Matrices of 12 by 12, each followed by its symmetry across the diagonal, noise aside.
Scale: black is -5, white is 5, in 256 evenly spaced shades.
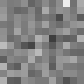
neither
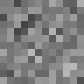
symmetric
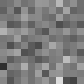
neither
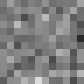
antisymmetric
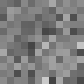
symmetric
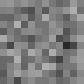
neither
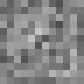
symmetric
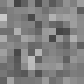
antisymmetric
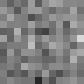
antisymmetric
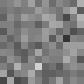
antisymmetric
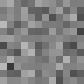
neither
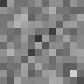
symmetric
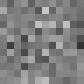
antisymmetric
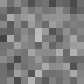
neither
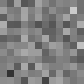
antisymmetric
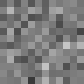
symmetric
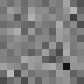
symmetric
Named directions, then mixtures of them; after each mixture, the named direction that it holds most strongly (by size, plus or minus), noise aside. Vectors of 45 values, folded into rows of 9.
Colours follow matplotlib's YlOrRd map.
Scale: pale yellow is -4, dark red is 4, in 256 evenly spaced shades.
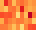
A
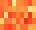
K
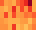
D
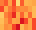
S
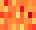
A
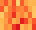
S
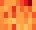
D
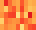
A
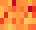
K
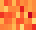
A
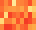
K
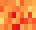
S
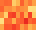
K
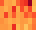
D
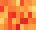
S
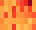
D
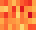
A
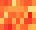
K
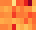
D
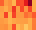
D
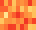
K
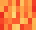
S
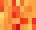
S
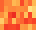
K
